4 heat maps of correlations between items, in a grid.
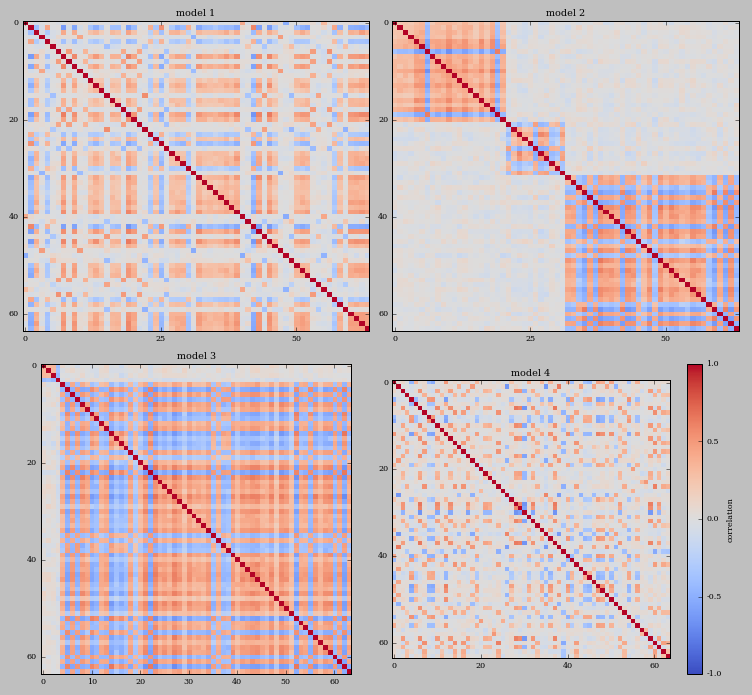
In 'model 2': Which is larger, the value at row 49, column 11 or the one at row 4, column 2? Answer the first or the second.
the second
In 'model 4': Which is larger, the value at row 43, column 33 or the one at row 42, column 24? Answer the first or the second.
the second
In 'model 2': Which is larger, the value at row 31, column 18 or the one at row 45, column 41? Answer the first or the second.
the first
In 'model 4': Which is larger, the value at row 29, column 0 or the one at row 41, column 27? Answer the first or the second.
the first
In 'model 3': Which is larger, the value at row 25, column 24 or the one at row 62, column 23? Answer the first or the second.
the first
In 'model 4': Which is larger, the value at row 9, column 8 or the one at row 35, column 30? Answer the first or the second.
the first
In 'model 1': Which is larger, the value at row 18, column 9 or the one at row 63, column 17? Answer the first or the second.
the second
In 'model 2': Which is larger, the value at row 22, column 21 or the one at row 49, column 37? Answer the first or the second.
the first
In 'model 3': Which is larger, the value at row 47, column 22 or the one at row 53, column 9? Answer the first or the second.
the second
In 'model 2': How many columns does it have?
64
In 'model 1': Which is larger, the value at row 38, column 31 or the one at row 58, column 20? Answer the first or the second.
the second
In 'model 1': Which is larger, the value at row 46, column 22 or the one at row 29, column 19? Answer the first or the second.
the second
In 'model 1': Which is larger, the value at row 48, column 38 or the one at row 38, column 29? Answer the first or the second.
the second
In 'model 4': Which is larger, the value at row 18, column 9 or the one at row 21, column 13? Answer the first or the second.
the second
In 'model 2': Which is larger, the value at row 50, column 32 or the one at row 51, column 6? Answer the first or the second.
the first
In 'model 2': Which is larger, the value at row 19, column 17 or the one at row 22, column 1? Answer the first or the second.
the second
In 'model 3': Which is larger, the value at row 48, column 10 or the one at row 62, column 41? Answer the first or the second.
the first
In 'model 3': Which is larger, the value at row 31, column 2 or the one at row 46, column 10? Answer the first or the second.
the first
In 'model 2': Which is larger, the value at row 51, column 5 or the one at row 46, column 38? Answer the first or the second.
the second
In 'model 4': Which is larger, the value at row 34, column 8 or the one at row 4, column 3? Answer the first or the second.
the second
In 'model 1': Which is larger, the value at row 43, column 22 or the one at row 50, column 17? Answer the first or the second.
the second
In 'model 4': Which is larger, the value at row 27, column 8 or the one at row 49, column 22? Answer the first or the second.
the second
